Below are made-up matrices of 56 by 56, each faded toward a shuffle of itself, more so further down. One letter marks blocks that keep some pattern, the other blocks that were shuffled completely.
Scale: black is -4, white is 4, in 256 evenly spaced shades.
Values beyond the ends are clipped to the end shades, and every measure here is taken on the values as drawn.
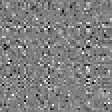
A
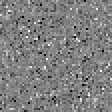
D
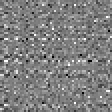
A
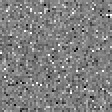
D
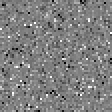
D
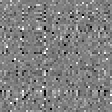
A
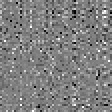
A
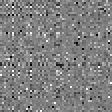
A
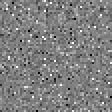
D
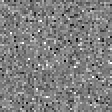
D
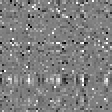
A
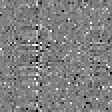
A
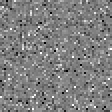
D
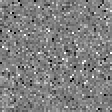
D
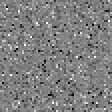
D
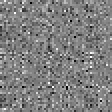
A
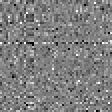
A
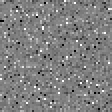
D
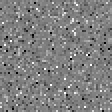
D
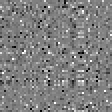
A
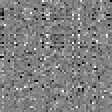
A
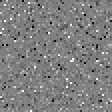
D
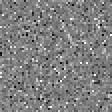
D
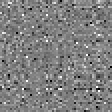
A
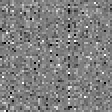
A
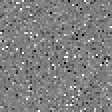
D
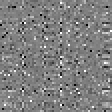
A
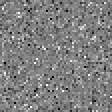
D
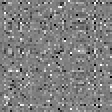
A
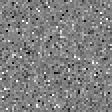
D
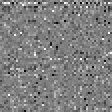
A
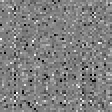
A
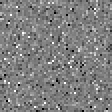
D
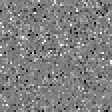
D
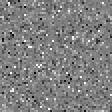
D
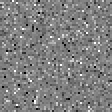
D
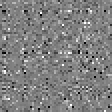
A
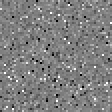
D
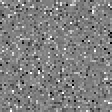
D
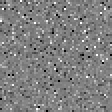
D
